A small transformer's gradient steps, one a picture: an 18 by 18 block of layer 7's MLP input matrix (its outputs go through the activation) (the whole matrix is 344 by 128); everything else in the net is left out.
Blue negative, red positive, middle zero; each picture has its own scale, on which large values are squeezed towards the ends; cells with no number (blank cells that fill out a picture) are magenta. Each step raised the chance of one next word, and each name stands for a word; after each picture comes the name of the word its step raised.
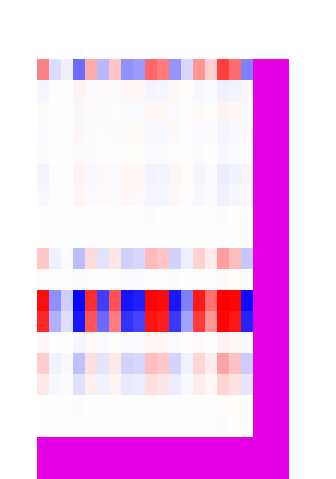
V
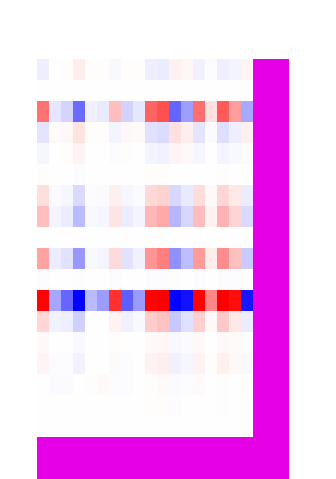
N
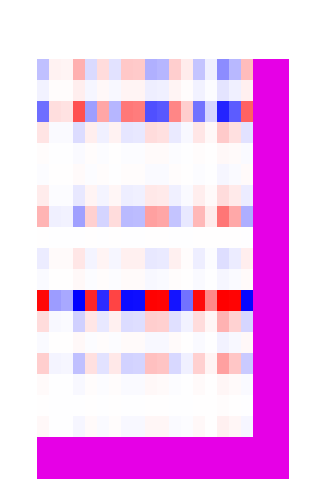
N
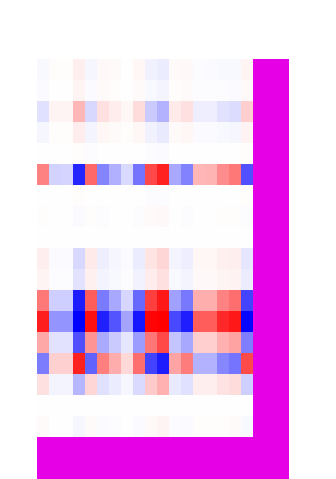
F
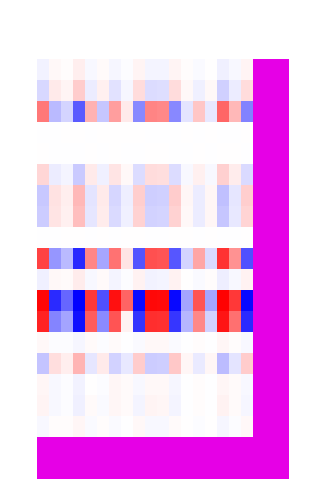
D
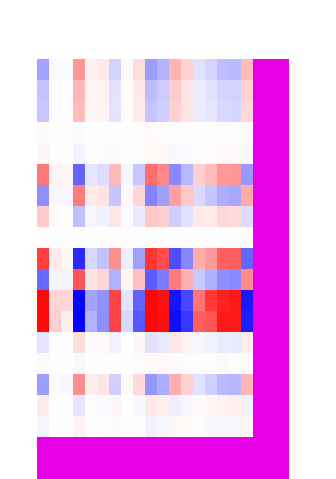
D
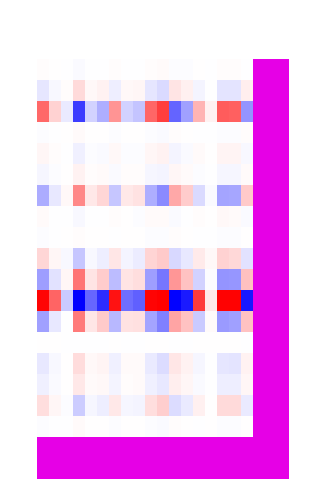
D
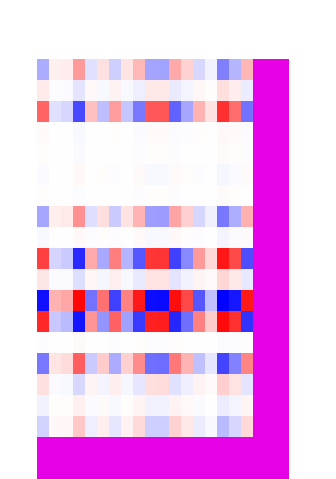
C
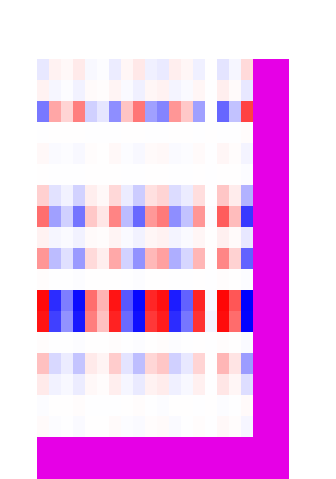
N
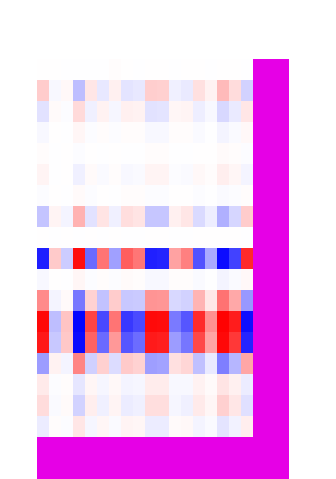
F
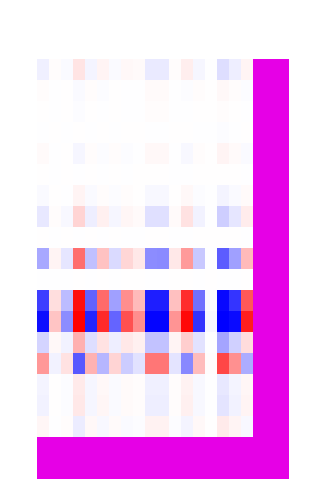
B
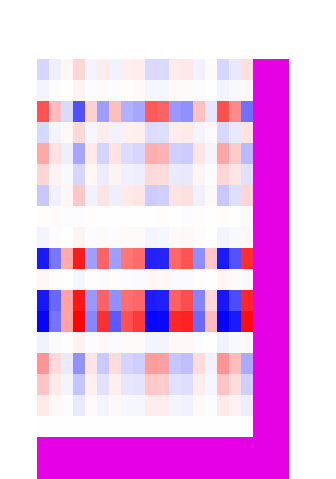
B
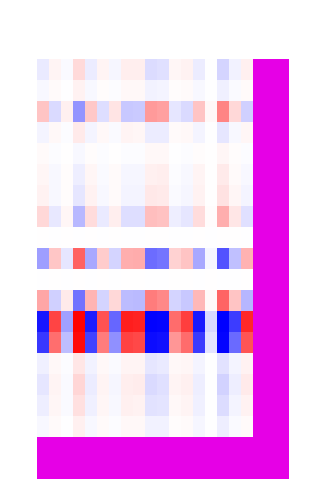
N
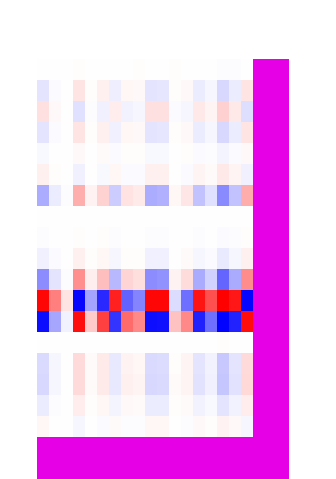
D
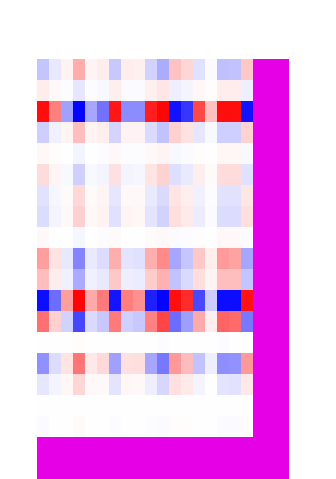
C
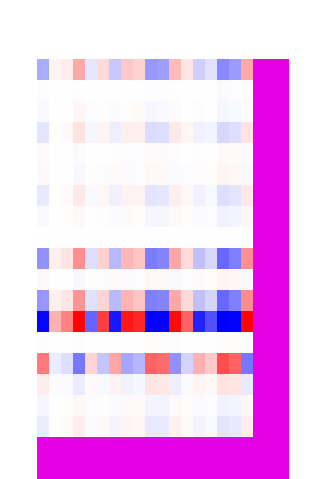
B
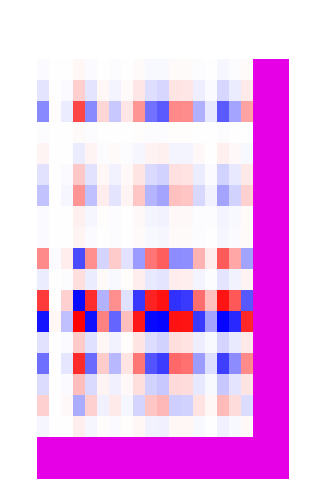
D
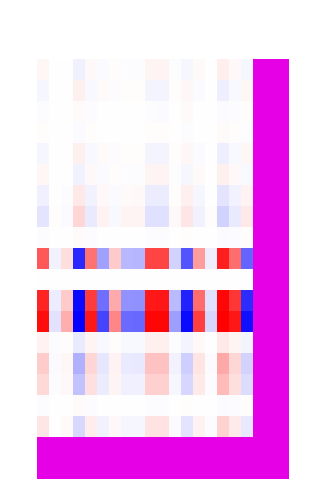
V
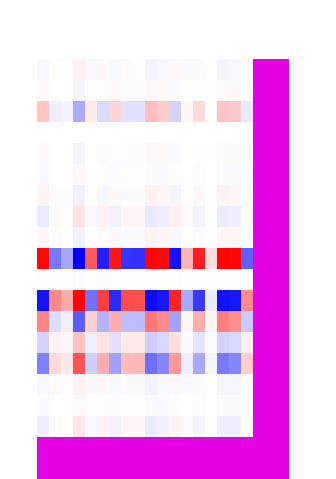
C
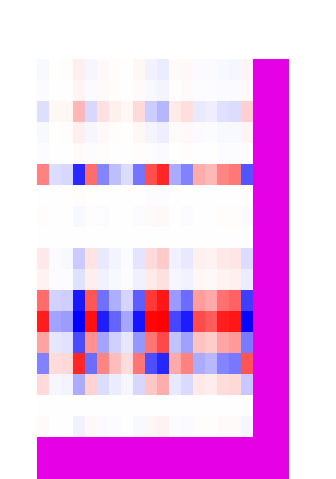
F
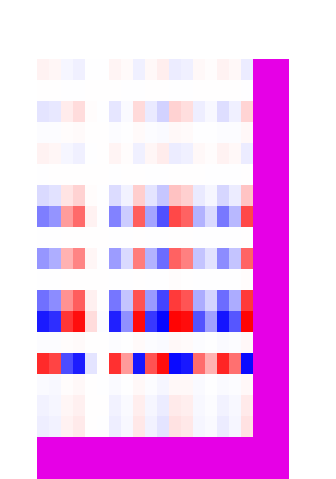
B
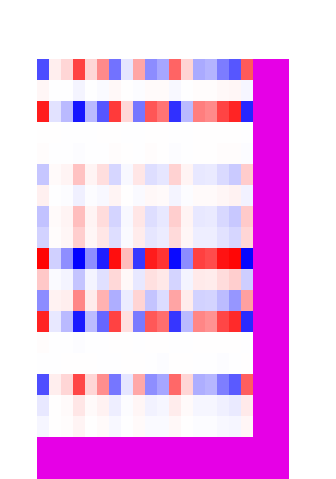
C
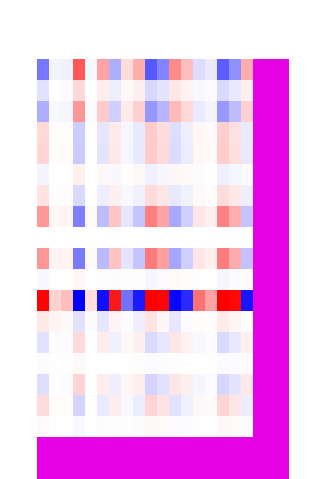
N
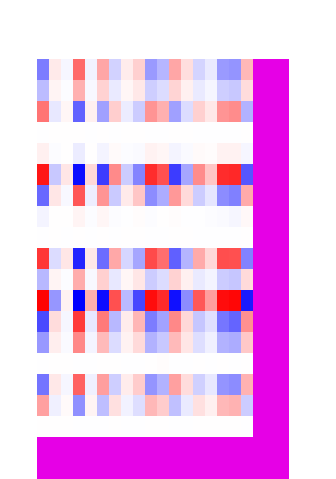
D
